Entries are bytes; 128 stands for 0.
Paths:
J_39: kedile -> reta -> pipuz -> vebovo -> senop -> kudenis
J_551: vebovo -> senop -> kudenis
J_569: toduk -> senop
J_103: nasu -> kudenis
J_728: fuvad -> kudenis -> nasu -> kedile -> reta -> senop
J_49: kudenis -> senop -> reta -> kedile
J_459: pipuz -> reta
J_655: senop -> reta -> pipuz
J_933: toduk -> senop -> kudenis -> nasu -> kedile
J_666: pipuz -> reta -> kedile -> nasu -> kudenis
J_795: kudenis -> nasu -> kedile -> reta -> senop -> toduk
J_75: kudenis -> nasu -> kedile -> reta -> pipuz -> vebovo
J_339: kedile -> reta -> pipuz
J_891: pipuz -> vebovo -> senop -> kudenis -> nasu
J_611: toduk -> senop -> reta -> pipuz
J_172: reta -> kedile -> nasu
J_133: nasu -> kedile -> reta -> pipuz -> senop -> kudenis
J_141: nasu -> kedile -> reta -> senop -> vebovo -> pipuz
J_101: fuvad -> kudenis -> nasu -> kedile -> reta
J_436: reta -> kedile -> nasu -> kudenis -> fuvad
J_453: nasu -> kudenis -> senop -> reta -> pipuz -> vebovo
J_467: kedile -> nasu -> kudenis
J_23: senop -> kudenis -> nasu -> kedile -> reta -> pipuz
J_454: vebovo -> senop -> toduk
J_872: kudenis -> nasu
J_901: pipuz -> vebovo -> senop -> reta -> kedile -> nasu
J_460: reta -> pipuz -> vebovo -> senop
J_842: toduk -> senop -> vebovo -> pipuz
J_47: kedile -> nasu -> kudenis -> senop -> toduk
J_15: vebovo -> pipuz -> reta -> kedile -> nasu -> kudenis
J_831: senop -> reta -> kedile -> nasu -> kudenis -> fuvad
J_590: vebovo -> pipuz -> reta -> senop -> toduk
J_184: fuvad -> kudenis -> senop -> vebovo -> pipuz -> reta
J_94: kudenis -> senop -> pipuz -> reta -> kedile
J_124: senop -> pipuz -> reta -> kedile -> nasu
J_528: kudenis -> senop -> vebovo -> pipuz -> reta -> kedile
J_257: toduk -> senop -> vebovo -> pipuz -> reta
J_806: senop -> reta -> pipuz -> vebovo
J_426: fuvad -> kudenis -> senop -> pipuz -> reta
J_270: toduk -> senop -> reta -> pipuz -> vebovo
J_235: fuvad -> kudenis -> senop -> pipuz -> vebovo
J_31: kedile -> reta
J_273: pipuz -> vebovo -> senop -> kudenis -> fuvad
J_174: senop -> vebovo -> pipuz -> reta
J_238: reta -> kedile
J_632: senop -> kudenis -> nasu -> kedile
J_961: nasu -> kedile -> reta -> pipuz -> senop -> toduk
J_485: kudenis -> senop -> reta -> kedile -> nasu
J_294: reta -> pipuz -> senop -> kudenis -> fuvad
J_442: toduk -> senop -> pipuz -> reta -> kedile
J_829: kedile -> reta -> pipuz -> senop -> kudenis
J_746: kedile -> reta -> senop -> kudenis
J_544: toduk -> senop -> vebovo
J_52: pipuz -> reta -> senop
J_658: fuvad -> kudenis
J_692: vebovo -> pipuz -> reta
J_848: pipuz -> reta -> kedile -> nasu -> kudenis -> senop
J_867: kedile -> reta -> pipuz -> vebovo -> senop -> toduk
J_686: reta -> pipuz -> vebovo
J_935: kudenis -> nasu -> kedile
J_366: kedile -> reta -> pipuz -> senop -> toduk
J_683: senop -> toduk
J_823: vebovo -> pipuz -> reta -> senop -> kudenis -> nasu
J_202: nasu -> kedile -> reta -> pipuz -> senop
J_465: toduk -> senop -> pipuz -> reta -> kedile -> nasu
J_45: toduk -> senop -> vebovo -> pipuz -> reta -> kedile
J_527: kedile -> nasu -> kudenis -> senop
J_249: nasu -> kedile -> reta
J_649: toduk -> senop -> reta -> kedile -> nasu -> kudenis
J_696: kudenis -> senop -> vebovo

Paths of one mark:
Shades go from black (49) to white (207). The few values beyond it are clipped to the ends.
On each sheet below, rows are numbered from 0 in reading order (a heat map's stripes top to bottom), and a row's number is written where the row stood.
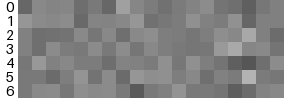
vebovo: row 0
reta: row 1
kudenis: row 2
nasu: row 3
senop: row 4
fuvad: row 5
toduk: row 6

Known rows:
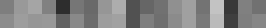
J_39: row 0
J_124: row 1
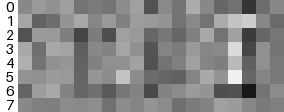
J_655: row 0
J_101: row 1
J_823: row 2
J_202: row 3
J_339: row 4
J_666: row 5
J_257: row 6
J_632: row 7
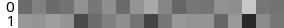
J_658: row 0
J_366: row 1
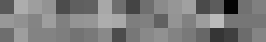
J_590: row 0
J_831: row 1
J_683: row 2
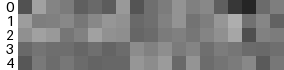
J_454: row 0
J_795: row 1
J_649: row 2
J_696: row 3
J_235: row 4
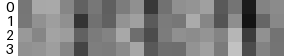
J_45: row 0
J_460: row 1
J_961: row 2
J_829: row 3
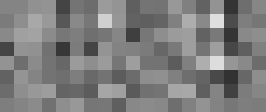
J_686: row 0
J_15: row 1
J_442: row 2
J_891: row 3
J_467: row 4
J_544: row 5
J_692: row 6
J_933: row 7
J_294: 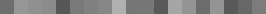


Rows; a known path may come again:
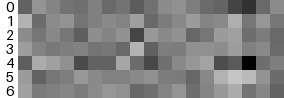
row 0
J_544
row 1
J_31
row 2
J_47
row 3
J_49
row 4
J_590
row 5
J_935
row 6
J_795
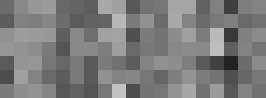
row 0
J_692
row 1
J_184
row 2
J_124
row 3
J_746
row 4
J_842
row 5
J_551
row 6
J_528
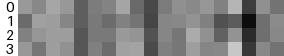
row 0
J_961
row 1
J_270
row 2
J_52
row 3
J_141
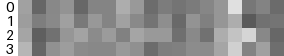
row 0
J_75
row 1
J_23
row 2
J_101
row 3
J_249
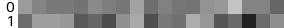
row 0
J_485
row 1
J_174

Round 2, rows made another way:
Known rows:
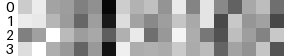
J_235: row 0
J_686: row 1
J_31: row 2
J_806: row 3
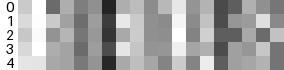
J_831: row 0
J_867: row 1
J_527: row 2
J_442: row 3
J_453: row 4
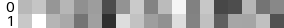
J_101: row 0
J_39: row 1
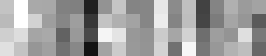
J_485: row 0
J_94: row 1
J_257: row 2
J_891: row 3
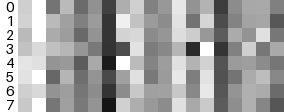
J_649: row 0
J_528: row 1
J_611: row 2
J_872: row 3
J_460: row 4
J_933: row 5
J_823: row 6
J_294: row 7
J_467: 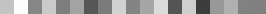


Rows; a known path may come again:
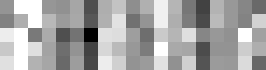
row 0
J_339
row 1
J_31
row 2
J_544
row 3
J_366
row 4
J_45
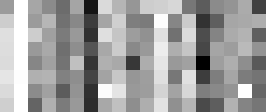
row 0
J_655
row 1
J_795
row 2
J_528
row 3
J_465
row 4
J_238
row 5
J_75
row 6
J_842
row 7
J_831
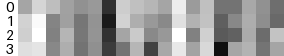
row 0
J_426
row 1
J_294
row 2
J_527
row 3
J_172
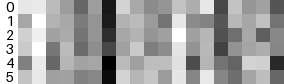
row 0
J_686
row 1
J_746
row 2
J_848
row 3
J_649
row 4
J_658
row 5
J_235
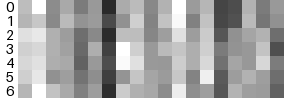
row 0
J_728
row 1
J_101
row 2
J_901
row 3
J_174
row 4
J_257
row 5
J_823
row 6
J_829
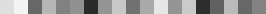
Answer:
J_436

